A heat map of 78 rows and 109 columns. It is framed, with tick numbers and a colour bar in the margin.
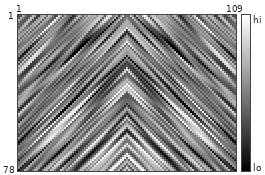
Ninth with the highest average: bottom middle. Histogram: bell-shaped. Odd rows or columns: none. Slope: none. Mirror symmetry: left to right.
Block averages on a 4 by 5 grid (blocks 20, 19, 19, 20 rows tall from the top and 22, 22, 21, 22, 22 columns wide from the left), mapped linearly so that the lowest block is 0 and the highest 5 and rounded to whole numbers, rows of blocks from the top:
20302 | 10001 | 12221 | 12521
